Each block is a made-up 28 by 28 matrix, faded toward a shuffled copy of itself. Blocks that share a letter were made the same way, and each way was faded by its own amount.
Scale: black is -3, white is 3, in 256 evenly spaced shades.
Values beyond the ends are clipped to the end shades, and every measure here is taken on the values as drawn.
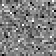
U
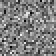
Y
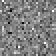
U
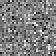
Y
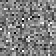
Y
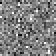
Y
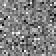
U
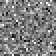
U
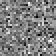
Y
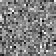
Y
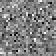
U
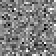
Y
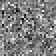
Y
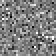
U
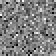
U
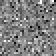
U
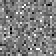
U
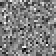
Y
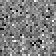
U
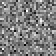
Y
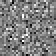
Y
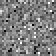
U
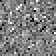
U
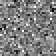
U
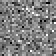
U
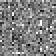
Y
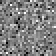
U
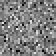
U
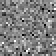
U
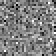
Y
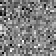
Y
